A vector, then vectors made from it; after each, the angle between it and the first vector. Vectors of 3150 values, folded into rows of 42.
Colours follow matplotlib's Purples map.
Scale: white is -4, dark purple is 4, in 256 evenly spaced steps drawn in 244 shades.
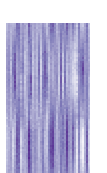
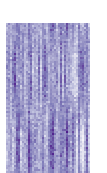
nearly parallel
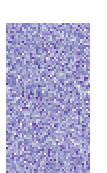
orthogonal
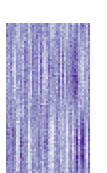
nearly opposite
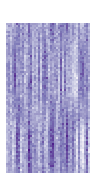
nearly parallel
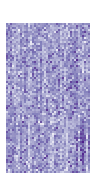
partly opposed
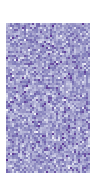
orthogonal
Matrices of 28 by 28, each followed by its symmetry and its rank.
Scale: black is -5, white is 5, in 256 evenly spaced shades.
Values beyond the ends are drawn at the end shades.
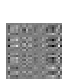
neither, rank two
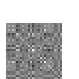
symmetric, rank three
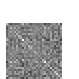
symmetric, rank five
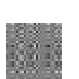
neither, rank two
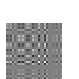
symmetric, rank one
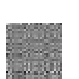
neither, rank three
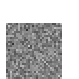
symmetric, full rank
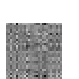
neither, rank three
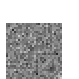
symmetric, full rank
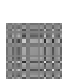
symmetric, rank one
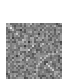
symmetric, full rank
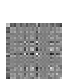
symmetric, rank three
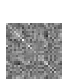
symmetric, rank five
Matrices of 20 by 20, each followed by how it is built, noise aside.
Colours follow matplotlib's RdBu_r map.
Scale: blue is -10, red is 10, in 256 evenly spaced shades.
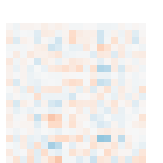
low rank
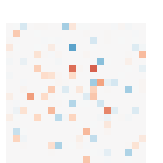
sparse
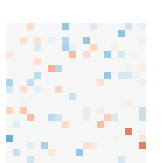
sparse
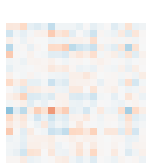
low rank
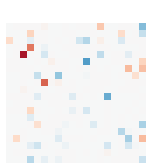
sparse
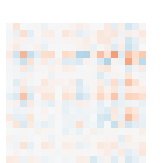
low rank
